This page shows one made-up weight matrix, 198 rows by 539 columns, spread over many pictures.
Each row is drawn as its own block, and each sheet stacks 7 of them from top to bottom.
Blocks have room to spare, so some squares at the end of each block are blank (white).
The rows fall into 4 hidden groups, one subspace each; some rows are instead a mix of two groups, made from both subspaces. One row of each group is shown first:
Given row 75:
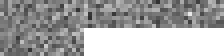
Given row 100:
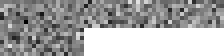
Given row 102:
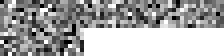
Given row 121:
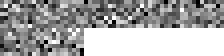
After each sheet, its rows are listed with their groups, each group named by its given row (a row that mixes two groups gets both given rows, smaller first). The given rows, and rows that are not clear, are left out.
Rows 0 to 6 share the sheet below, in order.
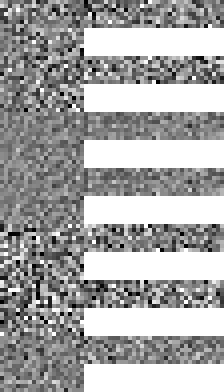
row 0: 75 and 121
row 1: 75
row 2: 75
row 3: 75
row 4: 121
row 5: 121
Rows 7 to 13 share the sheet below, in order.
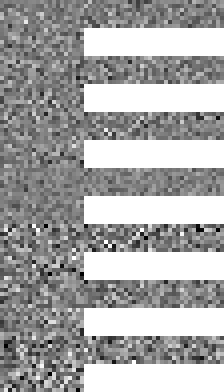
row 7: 100
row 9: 121
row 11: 121
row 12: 121
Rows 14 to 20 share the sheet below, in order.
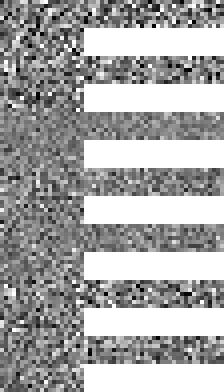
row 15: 100
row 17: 121
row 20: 75
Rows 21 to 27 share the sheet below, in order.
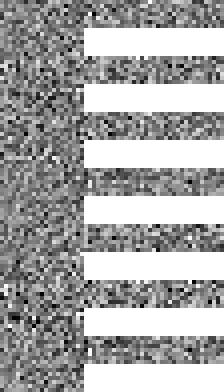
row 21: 75
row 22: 100 and 121
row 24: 75
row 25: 75
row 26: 100
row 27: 75
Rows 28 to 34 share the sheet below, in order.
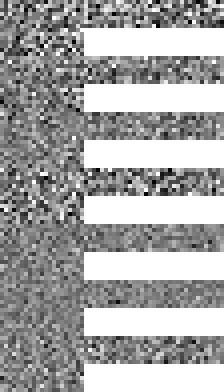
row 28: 75
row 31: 102
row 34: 102
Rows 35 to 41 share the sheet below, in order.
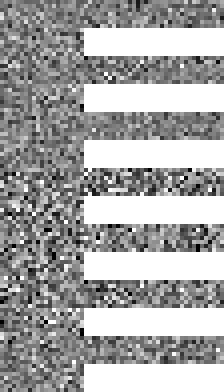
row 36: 121
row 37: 121
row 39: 102
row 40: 121
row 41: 102
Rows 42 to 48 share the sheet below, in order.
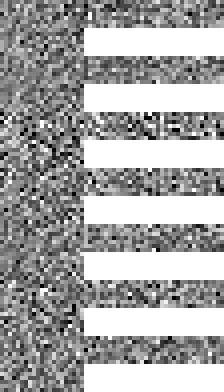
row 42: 75
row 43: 75
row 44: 102
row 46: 75
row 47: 102
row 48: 102
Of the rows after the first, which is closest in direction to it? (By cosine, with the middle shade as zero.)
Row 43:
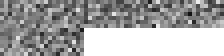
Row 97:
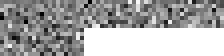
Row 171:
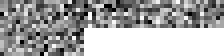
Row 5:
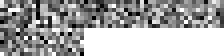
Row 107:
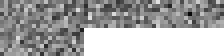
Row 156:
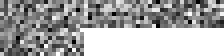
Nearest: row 107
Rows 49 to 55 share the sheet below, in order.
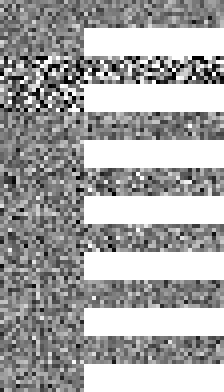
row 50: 75
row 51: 75
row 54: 121
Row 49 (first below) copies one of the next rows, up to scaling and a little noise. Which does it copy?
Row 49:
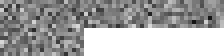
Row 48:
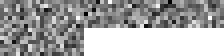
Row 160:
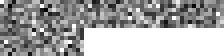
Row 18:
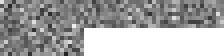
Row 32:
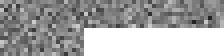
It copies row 32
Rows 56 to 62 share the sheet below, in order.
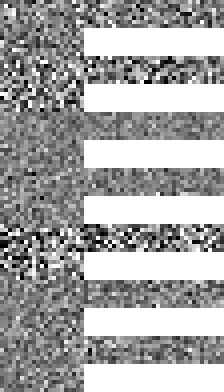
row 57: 102
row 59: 121
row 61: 75
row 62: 75
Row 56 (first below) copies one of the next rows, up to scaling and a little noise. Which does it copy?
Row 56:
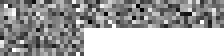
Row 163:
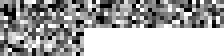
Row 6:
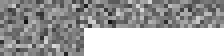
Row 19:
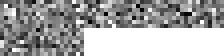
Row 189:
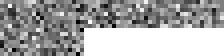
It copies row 19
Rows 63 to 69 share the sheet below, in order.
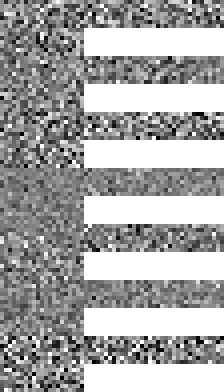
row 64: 102
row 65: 75
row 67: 100
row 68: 121
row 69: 121
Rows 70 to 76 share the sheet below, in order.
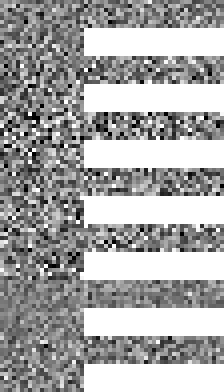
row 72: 121
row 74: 121
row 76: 102
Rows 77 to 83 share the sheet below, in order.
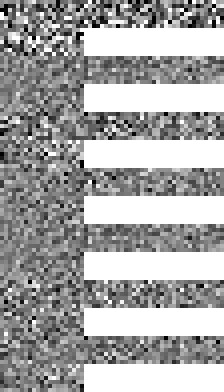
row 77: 100
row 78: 75
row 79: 121
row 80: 75
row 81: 75
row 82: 121
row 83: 121
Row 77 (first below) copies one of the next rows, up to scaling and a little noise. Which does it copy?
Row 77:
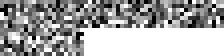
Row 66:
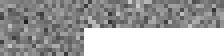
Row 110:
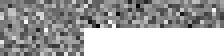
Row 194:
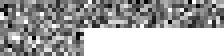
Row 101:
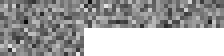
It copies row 194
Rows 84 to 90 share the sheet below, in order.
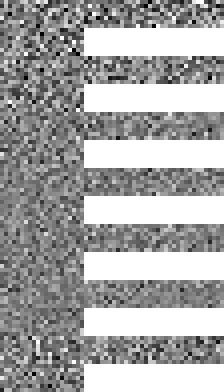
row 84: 75
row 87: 75
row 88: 102
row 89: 121
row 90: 121
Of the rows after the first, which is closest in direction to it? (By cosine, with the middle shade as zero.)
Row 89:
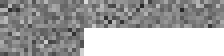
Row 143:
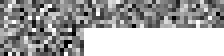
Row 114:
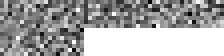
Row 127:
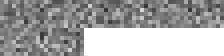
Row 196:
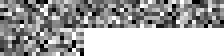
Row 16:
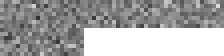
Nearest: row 16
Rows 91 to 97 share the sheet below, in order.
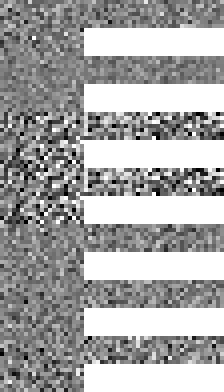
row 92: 102
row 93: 75
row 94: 75
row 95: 102
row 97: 100
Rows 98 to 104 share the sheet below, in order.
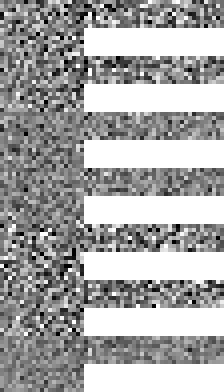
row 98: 75
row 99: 75
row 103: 75
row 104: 75
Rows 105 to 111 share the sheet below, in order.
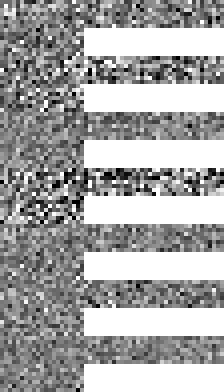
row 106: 75
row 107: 75
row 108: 75
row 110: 100
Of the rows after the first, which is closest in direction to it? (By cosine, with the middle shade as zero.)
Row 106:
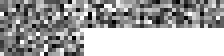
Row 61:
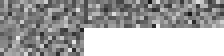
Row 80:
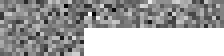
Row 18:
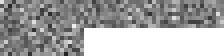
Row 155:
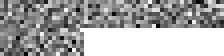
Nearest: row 155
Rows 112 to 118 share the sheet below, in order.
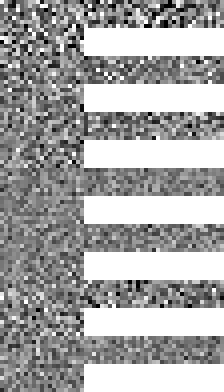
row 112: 102
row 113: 102 and 121
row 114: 75
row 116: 75
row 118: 121
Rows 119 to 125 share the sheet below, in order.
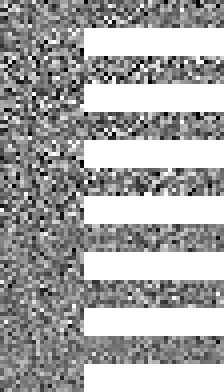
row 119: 121
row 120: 121
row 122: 102
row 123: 102
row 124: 102
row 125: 121
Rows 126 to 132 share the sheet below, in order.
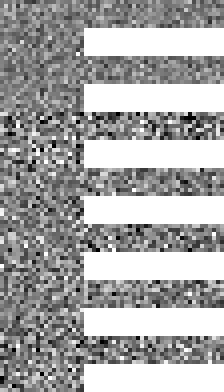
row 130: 100
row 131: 75
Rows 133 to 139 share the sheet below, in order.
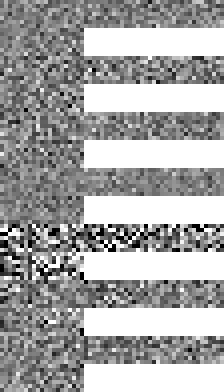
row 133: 75
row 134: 75
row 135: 121
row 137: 121
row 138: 121
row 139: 75
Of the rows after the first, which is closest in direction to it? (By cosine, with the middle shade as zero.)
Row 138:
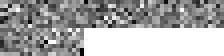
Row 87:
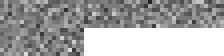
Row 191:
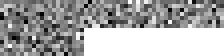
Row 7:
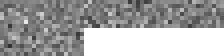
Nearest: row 7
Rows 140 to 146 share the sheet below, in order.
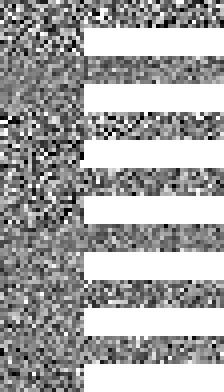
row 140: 75 and 102
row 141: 75
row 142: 121
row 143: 102
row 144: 121
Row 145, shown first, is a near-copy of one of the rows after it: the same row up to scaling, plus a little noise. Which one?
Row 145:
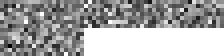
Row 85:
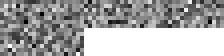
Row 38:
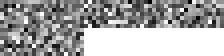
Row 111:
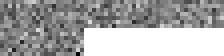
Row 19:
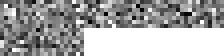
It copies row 38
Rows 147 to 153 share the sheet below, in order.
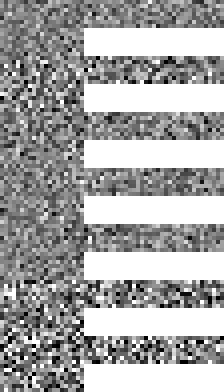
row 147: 75
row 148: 102
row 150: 75 and 102
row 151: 75
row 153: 121
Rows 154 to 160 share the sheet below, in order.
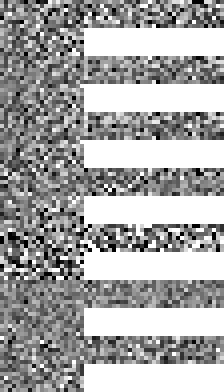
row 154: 75
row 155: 75
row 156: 75
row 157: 121
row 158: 100
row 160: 102
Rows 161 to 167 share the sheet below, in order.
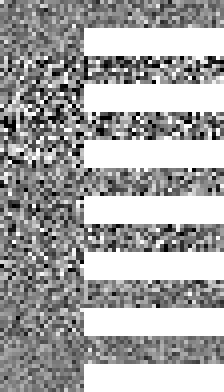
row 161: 102
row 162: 75
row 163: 100
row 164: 100
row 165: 102
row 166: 75
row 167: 75 and 102
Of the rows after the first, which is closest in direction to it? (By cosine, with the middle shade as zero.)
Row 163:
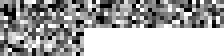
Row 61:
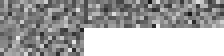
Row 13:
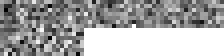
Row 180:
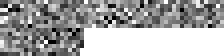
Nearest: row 13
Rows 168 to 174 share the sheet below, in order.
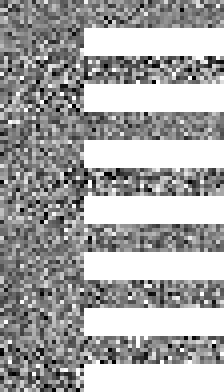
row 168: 121
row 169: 75
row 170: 121
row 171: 75
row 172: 75
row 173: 102
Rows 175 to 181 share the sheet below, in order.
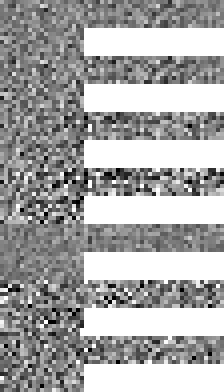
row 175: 102
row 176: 102
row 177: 75
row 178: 75
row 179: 75
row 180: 121
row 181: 102
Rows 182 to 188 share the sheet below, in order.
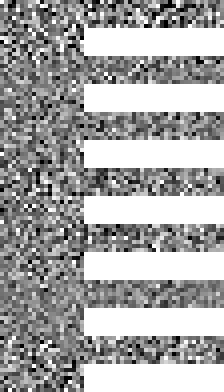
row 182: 102
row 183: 121
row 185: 121
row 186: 75 and 121
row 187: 102
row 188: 102
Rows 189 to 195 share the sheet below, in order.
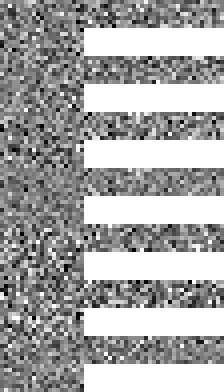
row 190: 75
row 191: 100
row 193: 102
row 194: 100
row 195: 121
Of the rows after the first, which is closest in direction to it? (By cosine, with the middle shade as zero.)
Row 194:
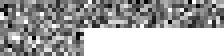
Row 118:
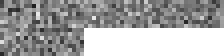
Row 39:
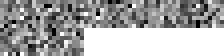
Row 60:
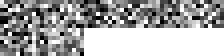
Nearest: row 60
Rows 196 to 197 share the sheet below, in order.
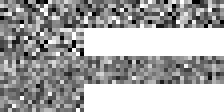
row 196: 75 and 121
